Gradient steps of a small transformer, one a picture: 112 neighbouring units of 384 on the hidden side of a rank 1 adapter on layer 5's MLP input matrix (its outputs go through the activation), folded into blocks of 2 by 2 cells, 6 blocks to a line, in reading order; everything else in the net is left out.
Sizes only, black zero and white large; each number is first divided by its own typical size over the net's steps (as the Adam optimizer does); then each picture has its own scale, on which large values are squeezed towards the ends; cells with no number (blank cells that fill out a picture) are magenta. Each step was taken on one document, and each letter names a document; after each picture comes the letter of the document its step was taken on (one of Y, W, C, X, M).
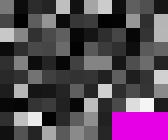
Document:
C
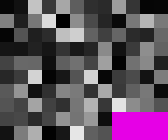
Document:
C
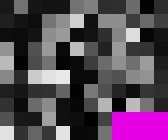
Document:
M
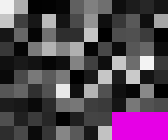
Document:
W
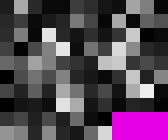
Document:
M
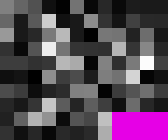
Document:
W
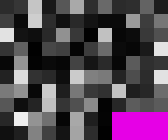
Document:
C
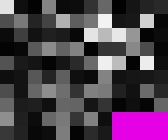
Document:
W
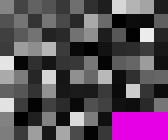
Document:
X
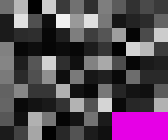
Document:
X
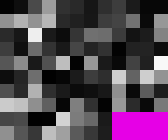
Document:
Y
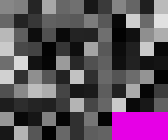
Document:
X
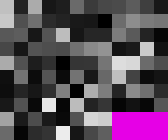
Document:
W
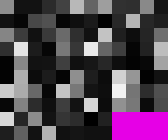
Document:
C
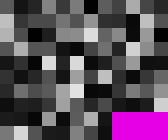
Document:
X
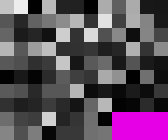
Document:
X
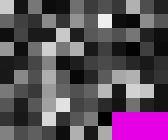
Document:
W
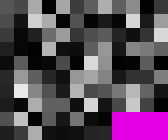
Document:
C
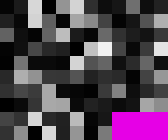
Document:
C
